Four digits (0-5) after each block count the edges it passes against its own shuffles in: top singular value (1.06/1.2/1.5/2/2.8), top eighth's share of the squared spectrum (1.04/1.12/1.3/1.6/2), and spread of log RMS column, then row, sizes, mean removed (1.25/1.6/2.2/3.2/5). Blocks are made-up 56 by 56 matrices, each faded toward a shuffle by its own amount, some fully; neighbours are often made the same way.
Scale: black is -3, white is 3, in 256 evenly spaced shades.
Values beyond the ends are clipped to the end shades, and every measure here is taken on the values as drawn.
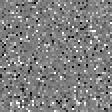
2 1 0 0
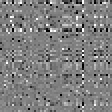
5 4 3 3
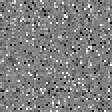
2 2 0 1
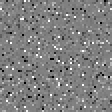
0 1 0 0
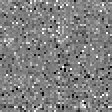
3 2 0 0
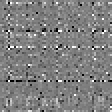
4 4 2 3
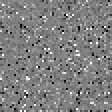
2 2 0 1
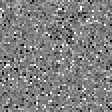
1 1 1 0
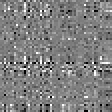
4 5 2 3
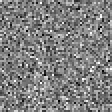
0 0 0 0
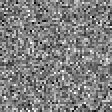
0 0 0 0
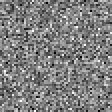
0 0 0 0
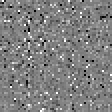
3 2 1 0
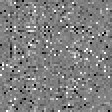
3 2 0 1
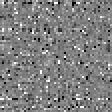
3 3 1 2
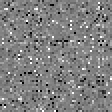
3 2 0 1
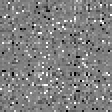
3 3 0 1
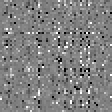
4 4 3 2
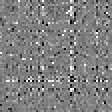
4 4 2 2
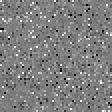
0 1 0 0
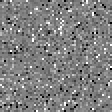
1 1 0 0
